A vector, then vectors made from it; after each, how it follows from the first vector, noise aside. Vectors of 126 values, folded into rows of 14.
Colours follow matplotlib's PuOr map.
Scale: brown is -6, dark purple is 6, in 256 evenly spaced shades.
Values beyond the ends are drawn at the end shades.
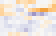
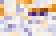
scaled up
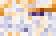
scaled up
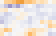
wrapped around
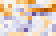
scaled up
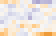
wrapped around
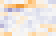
wrapped around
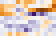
scaled up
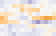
wrapped around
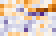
scaled up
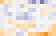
wrapped around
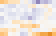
wrapped around
